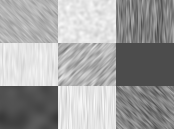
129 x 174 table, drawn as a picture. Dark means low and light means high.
The table splits into 3 rows of 3 panels. Panel 1,1: high, slanting down to the right, faint in contrast. Panel 1,2: very high, blotchy, faint in contrast. Panel 1,3: middling, streaked downward. Panel 2,1: very high, streaked downward, faint in contrast. Panel 2,2: high, slanting up to the right. Panel 2,3: low, flat. Panel 3,1: low, smooth, faint in contrast. Panel 3,2: very high, streaked downward, faint in contrast. Panel 3,3: middling, slanting down to the right.
